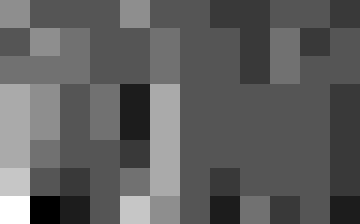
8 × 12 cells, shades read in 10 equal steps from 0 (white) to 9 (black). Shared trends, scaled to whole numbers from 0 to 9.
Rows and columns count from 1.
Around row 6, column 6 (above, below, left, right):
3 3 7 6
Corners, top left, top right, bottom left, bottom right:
4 7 0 8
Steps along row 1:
up same same down up same up same down same up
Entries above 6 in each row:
3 2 1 2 2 2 3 5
